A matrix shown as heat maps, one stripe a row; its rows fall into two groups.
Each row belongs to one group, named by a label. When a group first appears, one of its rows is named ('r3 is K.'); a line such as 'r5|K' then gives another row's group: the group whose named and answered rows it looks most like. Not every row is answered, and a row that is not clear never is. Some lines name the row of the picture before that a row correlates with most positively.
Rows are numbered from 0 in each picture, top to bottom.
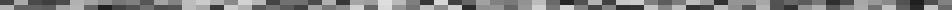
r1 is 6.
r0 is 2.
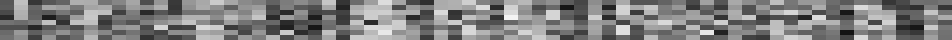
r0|2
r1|2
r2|2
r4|6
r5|2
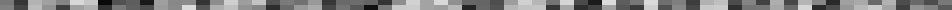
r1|6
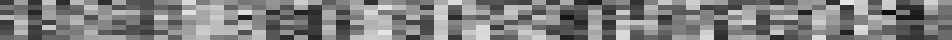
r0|6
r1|2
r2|2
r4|2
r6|2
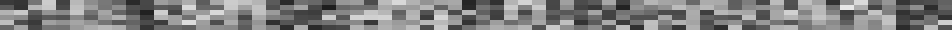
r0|6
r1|6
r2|2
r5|2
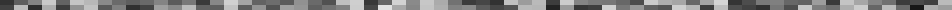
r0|6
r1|6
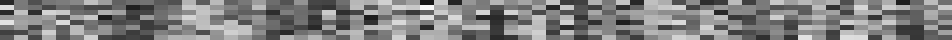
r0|2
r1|6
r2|2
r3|6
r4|6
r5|2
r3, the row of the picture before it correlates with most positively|1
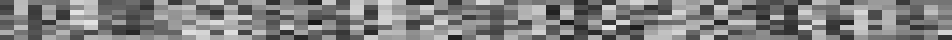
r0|2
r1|6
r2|6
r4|2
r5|6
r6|6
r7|2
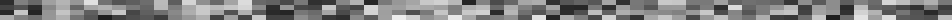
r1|2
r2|2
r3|6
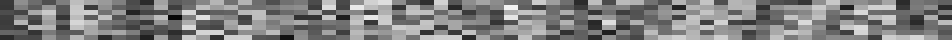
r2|6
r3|2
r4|6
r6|2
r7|6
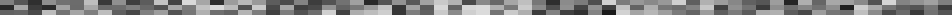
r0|6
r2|2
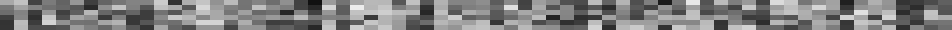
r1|2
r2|2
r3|6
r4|2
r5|2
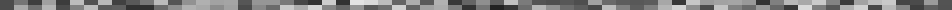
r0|2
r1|6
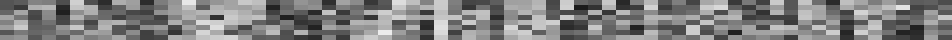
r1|6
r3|6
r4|2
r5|2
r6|2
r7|2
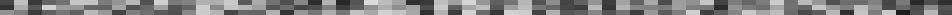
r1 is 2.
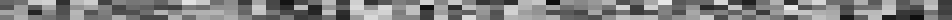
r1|2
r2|2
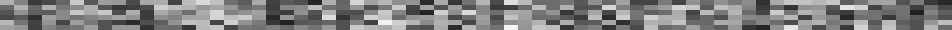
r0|2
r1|6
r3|2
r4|6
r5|2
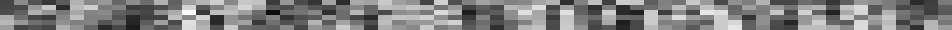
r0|2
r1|6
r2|6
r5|6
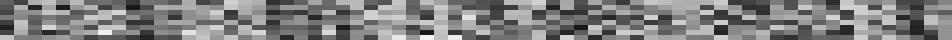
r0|6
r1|6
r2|2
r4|6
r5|2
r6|2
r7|6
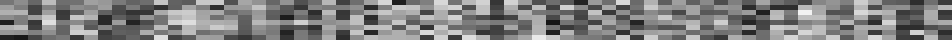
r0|2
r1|6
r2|2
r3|6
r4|6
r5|2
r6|6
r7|2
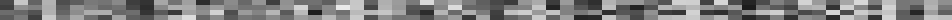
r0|6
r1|6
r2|2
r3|6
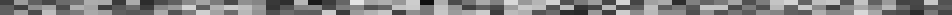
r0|2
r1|6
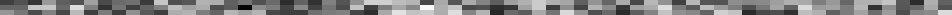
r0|2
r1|6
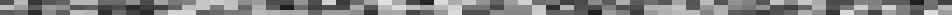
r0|2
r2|6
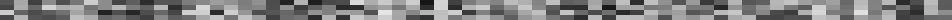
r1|2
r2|6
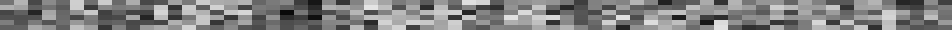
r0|2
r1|2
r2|6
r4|6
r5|6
